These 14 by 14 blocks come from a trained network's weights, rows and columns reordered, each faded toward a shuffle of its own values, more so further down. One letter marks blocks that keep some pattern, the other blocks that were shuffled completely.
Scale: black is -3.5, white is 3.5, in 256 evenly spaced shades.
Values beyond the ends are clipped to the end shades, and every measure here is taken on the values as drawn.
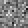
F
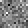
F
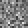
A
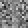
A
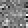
A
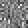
A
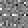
A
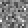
F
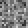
F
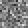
F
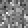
F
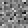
F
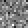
F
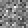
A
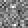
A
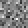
A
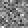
F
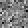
F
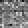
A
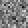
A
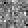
F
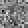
F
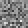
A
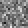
F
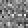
A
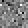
F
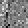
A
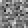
F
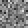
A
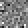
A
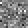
F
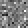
A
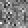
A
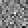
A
